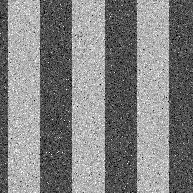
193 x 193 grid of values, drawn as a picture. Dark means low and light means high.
Upright stripes repeat 3 times across the table. Overall the values sit about 50% of the way up the scale. There is no overall slope.
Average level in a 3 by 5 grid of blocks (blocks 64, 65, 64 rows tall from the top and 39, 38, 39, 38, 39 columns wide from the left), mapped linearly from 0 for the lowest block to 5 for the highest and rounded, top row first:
50422 | 50422 | 50422
